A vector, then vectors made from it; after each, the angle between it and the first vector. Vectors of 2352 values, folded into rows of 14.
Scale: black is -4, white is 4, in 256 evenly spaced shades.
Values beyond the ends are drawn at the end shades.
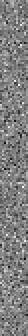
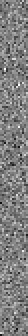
partly aligned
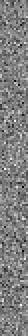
nearly opposite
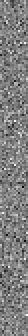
nearly opposite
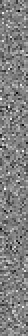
orthogonal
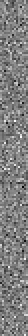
nearly opposite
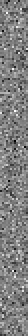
orthogonal
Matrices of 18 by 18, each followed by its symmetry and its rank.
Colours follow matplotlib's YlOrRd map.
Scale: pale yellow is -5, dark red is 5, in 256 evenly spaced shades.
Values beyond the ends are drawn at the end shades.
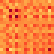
symmetric, rank two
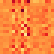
neither, rank three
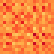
symmetric, rank three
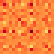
symmetric, rank three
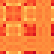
symmetric, rank two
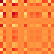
symmetric, rank one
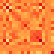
symmetric, rank three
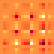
symmetric, rank one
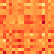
neither, rank three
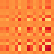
symmetric, rank one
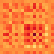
symmetric, rank two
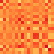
symmetric, rank two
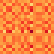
symmetric, rank two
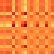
symmetric, rank one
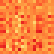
neither, rank three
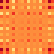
symmetric, rank one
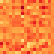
neither, rank three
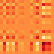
symmetric, rank one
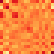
symmetric, rank three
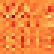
neither, rank three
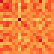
symmetric, rank three
